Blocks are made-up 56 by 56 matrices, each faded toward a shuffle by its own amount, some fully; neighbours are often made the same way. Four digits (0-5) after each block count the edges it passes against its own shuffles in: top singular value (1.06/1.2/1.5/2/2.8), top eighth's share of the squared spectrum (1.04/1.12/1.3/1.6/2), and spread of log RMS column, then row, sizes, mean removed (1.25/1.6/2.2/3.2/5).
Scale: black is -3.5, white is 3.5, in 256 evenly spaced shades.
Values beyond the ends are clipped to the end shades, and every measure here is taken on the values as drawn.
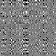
4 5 3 3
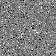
2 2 0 0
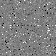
2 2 0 0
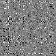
3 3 2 2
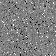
1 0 0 0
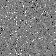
1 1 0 0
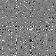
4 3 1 2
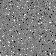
0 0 0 0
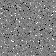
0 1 0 0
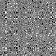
4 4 2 2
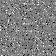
2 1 0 0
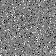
0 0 0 0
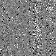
1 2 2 0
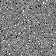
0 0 0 0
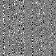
2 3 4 0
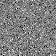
2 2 0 0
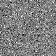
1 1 0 0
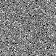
1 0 0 0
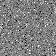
0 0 0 0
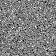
1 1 0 0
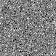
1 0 0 0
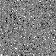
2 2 0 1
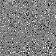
1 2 2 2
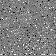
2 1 0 1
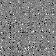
1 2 2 1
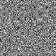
3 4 2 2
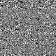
1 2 0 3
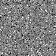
2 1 0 0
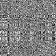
4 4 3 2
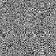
4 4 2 2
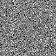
1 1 3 0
